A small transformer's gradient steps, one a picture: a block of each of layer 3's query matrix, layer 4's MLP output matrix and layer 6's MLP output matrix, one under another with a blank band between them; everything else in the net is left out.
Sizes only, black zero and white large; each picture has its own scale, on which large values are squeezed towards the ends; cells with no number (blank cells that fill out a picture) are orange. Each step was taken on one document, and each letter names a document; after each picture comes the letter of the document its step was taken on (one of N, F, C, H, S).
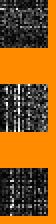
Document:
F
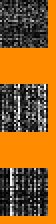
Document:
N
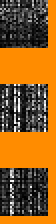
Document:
F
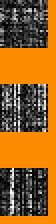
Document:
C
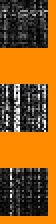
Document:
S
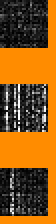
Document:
F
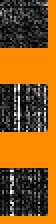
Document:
N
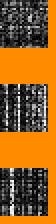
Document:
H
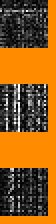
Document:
C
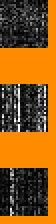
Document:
N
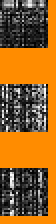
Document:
H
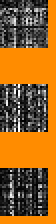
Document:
C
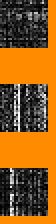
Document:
N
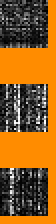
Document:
C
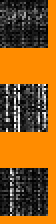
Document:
S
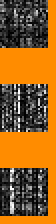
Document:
H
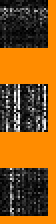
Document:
S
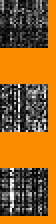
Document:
H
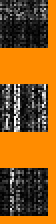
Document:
S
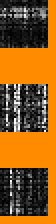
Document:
S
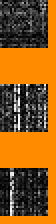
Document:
N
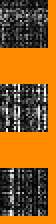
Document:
C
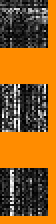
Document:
F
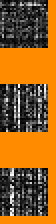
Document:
H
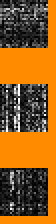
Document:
F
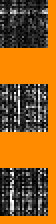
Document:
H
